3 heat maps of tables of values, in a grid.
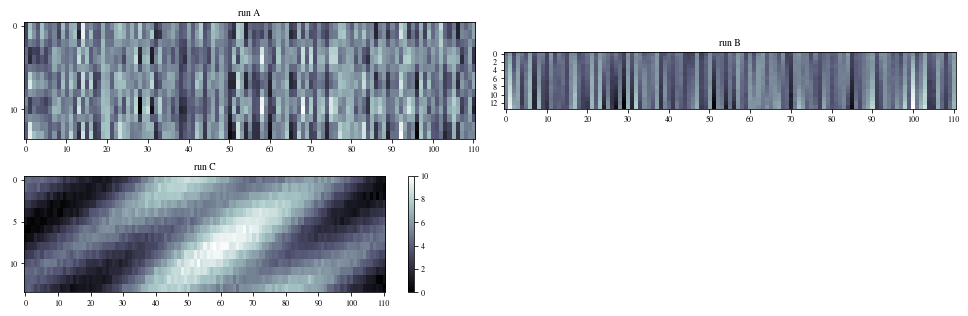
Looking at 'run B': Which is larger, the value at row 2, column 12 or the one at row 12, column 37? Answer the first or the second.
the second
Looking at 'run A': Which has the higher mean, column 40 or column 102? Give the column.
102
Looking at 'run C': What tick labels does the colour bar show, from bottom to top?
0, 2, 4, 6, 8, 10
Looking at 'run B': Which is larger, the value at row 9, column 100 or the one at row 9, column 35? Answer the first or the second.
the first
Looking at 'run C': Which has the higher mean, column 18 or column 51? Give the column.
51
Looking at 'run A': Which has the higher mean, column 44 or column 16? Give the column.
16
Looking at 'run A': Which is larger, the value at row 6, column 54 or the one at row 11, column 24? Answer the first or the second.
the second
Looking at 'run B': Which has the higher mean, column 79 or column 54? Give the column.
79
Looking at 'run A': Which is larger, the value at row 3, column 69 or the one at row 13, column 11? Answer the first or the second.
the second
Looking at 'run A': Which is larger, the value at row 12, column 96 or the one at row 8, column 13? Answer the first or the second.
the second
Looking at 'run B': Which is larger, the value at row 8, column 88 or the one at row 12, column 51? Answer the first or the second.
the first
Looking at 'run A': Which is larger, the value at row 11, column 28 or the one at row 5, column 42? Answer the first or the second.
the second
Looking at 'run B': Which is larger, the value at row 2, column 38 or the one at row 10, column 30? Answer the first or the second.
the second
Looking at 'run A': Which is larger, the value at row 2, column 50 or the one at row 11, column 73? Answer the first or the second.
the second
